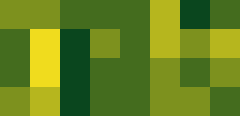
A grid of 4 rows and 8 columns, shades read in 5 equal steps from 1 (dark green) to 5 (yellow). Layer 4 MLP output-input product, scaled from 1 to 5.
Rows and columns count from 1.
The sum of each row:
19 24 20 20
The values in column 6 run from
3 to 4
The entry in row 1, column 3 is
2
